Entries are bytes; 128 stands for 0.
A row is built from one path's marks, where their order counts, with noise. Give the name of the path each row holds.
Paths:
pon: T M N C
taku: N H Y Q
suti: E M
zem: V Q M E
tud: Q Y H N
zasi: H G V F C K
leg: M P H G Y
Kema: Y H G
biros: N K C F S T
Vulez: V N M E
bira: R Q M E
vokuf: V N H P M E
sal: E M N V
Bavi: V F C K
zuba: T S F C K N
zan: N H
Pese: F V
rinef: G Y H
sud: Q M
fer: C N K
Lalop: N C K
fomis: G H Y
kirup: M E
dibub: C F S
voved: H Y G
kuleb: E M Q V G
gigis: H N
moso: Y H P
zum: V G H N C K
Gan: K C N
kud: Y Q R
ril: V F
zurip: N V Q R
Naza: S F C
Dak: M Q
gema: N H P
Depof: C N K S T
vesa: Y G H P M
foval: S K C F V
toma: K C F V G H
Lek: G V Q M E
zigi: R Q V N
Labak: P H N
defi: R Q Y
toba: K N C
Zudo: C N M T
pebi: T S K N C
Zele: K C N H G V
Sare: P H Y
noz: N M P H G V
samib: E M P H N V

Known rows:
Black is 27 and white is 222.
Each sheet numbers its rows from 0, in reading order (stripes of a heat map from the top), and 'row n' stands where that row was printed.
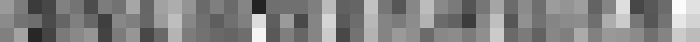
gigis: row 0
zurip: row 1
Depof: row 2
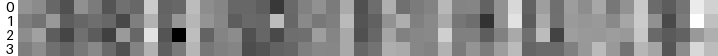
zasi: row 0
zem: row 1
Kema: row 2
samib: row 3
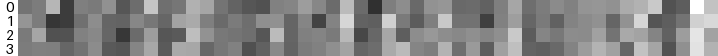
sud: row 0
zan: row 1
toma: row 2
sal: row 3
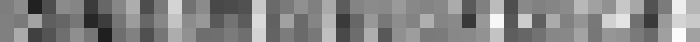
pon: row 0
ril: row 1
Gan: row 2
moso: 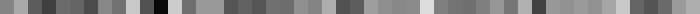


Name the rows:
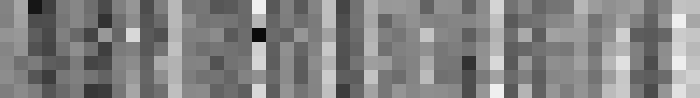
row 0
Zudo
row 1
Zele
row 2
voved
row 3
biros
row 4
Vulez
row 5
taku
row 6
Bavi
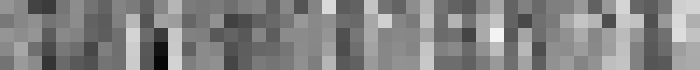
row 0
gema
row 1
suti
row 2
Lek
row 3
vesa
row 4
kud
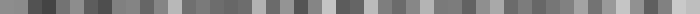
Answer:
noz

